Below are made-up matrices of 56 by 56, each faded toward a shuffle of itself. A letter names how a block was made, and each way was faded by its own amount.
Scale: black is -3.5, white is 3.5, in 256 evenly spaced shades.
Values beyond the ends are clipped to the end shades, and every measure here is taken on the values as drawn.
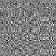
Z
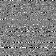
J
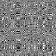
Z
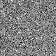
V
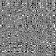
Z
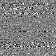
J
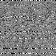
J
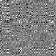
Z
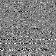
J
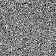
V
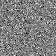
V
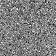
V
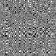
Z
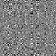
Z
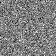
V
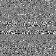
J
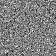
V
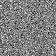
V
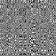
Z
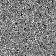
V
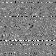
J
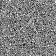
V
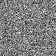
V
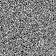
V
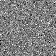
V
